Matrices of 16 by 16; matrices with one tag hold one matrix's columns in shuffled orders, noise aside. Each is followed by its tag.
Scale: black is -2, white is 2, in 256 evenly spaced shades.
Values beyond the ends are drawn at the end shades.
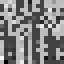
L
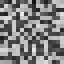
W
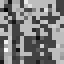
L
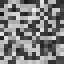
W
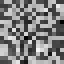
W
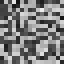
W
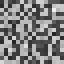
W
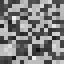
W
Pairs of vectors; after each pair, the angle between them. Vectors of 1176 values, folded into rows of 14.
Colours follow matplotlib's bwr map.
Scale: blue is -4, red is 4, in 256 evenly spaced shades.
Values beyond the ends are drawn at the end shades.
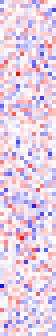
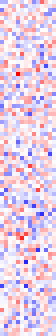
nearly parallel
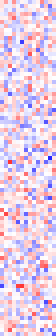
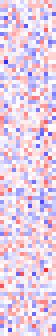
partly opposed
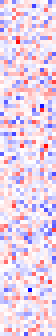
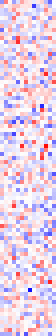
nearly parallel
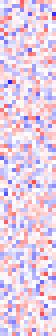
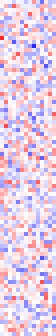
partly opposed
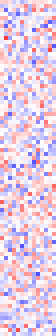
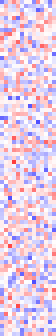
orthogonal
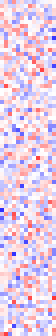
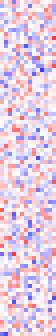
nearly opposite
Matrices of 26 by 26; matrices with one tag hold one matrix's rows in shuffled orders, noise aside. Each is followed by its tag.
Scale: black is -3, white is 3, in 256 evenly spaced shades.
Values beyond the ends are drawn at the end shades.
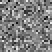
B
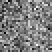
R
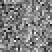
R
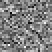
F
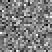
B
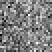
R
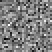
F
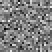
F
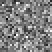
B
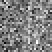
R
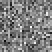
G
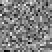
F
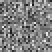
G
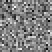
B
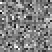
B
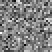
B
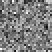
B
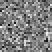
B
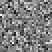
B
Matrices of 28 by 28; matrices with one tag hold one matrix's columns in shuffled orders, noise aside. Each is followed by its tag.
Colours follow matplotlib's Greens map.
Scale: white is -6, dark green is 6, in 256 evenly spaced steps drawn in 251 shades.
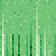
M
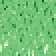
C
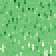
C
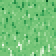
C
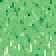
C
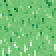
C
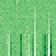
M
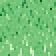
C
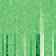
M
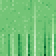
M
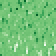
C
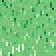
C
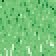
C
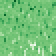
C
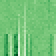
M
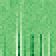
M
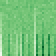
M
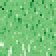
C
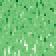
C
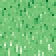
C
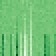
M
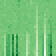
M
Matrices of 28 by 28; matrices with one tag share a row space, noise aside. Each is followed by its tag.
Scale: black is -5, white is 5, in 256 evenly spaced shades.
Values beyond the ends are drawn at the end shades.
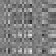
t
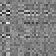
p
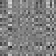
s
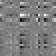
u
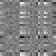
u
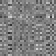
s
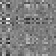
p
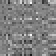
t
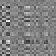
p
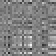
t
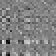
p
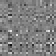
s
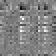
u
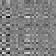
p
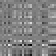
t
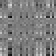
s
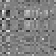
p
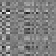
p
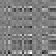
t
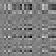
t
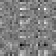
u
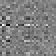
p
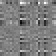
u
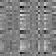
u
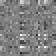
u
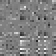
u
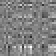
t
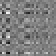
p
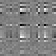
u
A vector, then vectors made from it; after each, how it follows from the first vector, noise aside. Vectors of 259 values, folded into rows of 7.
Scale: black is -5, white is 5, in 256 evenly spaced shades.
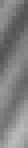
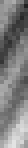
scaled up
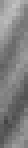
reversed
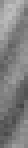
reversed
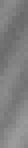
shrunk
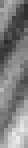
scaled up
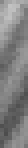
reversed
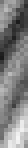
scaled up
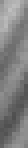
reversed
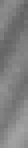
shrunk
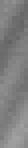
shrunk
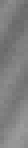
shrunk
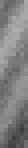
negated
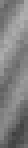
negated
